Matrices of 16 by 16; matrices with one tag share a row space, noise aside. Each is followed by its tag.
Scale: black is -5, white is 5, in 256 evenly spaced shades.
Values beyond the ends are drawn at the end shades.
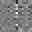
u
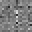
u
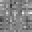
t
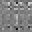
u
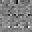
u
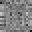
t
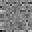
t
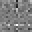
u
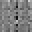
u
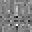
u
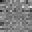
t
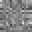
t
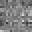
t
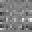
t
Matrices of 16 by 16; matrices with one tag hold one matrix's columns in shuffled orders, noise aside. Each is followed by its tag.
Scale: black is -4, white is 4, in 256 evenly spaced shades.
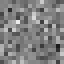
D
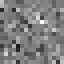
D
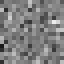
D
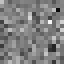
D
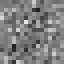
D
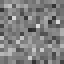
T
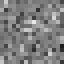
D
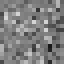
D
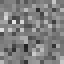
D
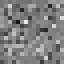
T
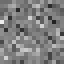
T
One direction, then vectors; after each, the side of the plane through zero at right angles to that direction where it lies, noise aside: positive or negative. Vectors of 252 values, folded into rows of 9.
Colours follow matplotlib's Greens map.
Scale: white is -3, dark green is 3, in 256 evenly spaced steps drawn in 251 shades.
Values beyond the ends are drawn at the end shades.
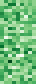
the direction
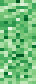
negative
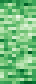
negative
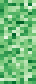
positive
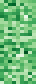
positive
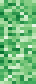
positive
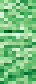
negative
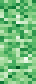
negative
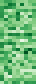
positive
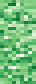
positive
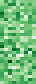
positive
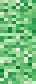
negative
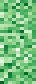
negative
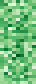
negative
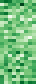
positive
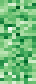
negative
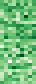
negative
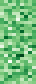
negative
